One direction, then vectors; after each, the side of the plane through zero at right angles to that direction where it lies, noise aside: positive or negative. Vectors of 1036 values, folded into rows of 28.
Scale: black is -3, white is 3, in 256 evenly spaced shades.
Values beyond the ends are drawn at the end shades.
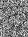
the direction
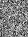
negative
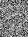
negative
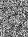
positive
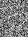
negative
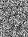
positive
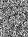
positive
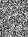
negative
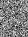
positive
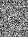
negative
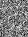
negative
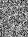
negative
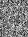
negative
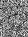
positive
